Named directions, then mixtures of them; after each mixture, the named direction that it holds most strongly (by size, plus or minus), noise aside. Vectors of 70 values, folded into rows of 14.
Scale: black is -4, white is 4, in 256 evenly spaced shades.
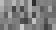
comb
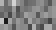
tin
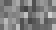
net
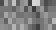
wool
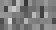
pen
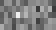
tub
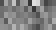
wool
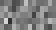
tin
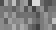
wool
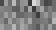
wool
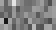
tin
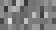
pen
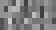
pen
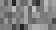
wool
